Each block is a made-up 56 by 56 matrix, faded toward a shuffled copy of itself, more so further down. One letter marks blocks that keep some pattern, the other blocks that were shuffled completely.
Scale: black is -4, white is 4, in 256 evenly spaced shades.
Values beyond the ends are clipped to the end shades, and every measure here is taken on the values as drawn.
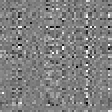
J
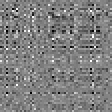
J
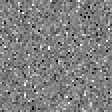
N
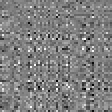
J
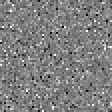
N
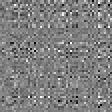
J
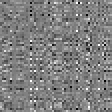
J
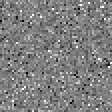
N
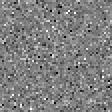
N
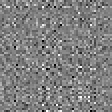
J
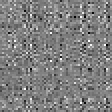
J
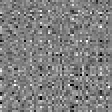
J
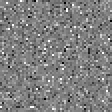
N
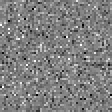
N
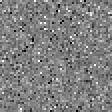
N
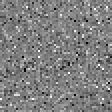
N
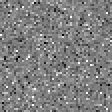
N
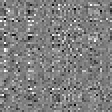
J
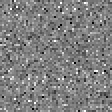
N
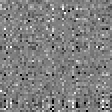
J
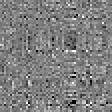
J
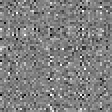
J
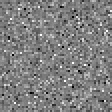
N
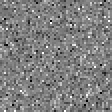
N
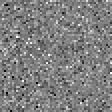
N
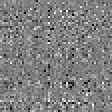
J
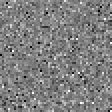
N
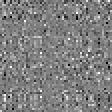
J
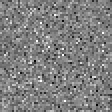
N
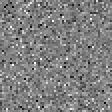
N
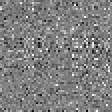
J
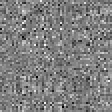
J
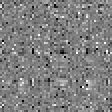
J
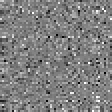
J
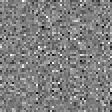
J
